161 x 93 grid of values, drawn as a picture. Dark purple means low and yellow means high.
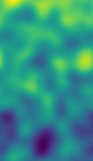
Ninth with the lowest average: bottom middle. Slope: up to the top. Grain: smooth. Lone odd cells: none. Odd rows or columns: none.
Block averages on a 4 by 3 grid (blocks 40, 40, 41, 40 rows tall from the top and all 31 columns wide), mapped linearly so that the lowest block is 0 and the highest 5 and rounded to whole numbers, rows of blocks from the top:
4 5 5 | 4 3 4 | 3 3 2 | 1 0 1
